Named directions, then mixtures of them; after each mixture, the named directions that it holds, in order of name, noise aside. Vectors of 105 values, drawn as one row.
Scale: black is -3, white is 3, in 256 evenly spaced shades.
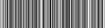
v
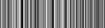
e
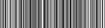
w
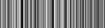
e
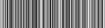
v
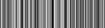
e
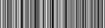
e, v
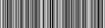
e, v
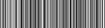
e, w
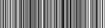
w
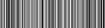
w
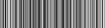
w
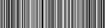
w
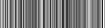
v, w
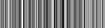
e, w
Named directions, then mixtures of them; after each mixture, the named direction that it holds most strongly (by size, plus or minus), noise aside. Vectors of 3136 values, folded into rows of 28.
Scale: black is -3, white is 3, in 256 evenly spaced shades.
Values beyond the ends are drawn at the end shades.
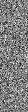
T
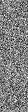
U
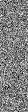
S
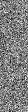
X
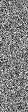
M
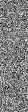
S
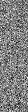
X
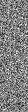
U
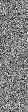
X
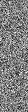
M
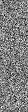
U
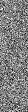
X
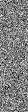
S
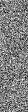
X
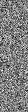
M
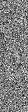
X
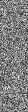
S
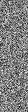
M
